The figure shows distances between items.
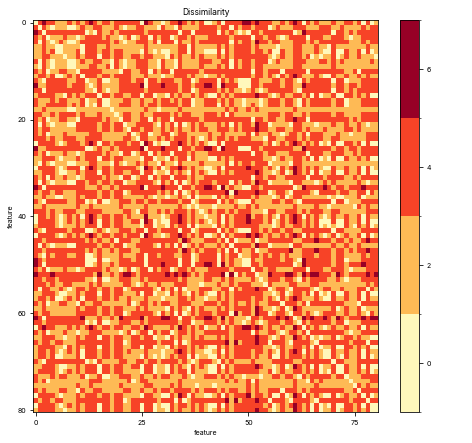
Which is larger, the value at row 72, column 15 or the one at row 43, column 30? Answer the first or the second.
the second
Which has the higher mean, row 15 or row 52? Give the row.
52
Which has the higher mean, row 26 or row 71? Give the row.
26
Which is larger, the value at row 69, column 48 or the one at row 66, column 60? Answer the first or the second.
the first
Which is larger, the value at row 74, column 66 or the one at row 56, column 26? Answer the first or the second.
the second
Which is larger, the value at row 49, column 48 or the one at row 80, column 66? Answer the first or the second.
the second
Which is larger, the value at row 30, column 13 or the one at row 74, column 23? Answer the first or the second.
the first
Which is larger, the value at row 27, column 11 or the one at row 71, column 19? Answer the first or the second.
the second
